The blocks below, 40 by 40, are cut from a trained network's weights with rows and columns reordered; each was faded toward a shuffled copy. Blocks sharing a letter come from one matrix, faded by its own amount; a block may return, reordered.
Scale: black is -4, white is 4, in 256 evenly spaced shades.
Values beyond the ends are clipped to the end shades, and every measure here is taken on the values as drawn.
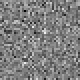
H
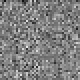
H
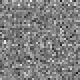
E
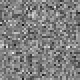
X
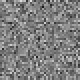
X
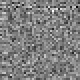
X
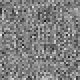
X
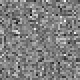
H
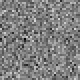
E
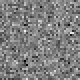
E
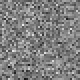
E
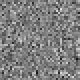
H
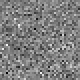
E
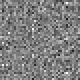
H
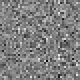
H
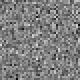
H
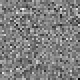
H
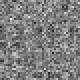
X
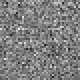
E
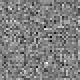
H
